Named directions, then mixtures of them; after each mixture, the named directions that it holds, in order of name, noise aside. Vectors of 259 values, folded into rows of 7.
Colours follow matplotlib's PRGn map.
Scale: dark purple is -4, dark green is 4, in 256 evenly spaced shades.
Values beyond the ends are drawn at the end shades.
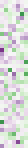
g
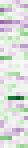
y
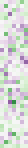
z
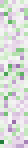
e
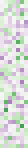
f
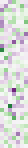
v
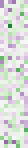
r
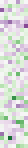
f, y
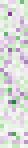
z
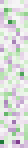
e, g, v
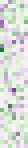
v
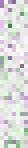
r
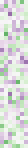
z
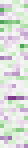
y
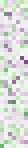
e, g, z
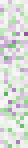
f, v, z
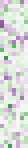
v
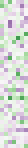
r, v, y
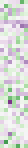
f, y, z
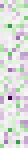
g, r, y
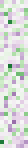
e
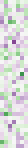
e, v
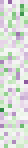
r, v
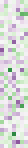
g, z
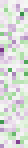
g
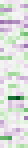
y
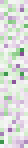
e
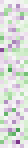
e, g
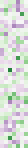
f, g, y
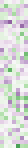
f, y, z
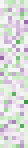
f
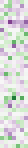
f, v, y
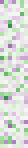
e, r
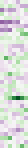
y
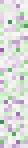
e, f, g
